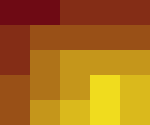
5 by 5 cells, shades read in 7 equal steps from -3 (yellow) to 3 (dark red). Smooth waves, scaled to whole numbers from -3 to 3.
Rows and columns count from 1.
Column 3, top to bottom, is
2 1 -1 -1 -2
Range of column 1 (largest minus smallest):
2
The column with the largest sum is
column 1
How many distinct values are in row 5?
4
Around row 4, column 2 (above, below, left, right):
0 -1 1 -1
